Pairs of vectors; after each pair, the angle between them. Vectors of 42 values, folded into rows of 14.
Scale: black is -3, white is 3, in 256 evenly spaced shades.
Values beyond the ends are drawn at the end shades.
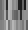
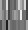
nearly opposite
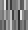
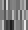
partly opposed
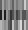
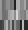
partly opposed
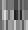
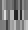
nearly parallel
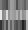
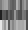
nearly opposite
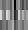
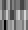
partly aligned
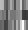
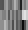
nearly opposite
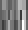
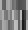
nearly opposite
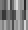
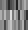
partly opposed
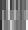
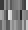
partly aligned
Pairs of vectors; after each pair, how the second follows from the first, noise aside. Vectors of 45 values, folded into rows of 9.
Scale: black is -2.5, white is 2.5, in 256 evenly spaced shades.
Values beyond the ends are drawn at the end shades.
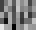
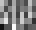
negated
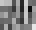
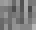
shrunk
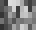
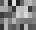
sign-scrambled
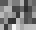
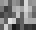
negated
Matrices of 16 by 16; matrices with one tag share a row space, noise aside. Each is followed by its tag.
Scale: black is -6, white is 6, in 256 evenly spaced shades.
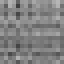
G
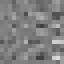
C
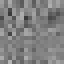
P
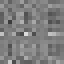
P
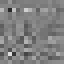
P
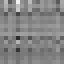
G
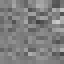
C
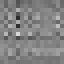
G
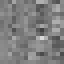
C
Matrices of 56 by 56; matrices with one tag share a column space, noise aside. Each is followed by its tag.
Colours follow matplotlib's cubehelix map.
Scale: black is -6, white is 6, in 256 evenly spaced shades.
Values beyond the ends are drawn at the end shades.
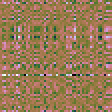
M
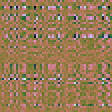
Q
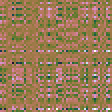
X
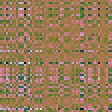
X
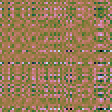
X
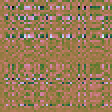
Q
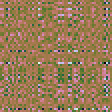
X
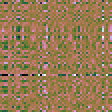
M
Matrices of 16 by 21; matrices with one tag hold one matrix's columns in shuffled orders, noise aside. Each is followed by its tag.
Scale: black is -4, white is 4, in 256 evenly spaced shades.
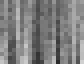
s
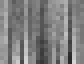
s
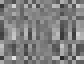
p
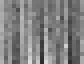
s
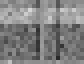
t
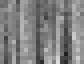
s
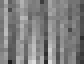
s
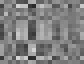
p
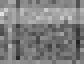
t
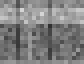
t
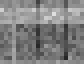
t
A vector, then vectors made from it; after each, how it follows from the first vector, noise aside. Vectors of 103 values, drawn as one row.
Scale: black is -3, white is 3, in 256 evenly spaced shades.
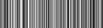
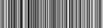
negated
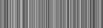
shrunk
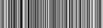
negated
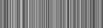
shrunk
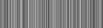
shrunk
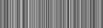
shrunk
